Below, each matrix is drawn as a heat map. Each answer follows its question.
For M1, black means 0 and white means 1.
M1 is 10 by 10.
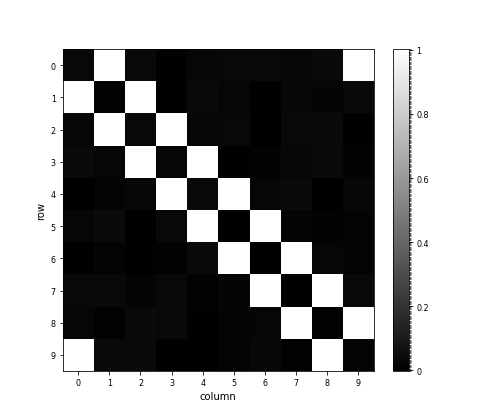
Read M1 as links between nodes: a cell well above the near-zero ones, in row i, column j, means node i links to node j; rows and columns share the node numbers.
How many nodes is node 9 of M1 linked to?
2
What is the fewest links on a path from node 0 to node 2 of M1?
2
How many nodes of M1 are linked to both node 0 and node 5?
0
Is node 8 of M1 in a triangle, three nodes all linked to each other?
no
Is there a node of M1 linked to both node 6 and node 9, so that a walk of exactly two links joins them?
no
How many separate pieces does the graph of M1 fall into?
1
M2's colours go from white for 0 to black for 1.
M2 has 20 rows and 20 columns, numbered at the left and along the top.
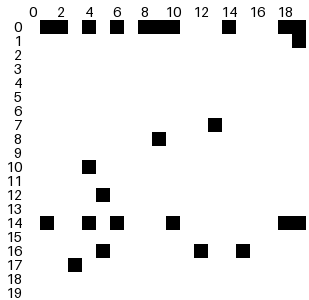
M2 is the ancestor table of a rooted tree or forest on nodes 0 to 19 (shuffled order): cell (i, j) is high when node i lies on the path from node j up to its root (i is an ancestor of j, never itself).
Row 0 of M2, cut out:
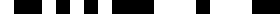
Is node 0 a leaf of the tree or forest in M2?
no
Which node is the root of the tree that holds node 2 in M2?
0
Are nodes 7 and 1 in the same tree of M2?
no
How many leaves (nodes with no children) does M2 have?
11
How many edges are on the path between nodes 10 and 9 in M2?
4
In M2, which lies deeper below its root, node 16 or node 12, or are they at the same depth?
node 12
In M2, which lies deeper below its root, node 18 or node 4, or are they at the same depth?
node 4
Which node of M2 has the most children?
14
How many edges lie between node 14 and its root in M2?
1
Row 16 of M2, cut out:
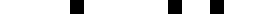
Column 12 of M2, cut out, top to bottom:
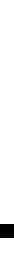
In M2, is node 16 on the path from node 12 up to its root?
yes
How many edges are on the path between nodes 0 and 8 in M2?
1
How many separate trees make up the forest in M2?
5
